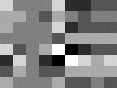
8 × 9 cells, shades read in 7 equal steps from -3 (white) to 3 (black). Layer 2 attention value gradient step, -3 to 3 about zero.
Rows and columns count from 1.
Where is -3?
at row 5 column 5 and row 6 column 6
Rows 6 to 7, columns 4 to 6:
2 3 -3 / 1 1 -1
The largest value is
3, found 2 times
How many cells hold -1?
17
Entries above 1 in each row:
2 0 1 0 2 3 0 0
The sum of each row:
2 -1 2 -3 2 -3 -2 1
